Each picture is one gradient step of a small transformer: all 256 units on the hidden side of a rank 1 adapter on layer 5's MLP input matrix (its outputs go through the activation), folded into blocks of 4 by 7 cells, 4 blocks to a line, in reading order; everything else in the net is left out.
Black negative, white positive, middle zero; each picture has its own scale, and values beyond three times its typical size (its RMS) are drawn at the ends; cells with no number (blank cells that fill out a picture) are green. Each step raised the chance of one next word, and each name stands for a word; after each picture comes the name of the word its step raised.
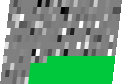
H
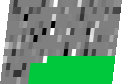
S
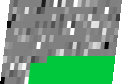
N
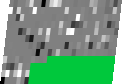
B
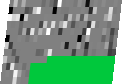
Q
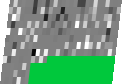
H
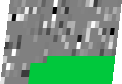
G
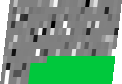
S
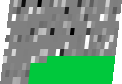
H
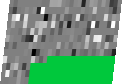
Q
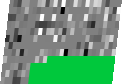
N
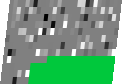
S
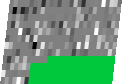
H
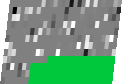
H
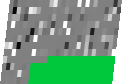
B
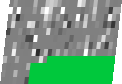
B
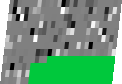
B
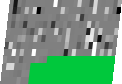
N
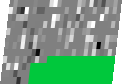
G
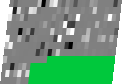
B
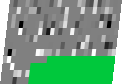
N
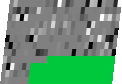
Q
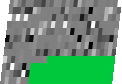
Q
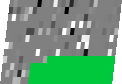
H
